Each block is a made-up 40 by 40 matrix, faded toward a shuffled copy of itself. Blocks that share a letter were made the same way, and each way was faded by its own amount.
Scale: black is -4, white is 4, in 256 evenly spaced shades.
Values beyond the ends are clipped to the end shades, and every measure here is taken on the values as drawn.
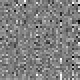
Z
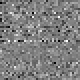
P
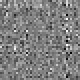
Z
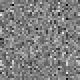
Z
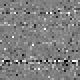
P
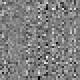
Z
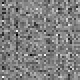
Z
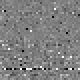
P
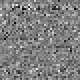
P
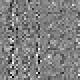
Z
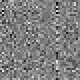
Z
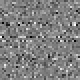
P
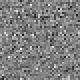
P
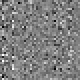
Z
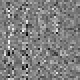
Z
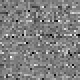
P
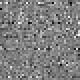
P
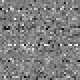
P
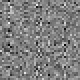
Z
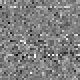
P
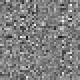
Z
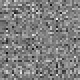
Z
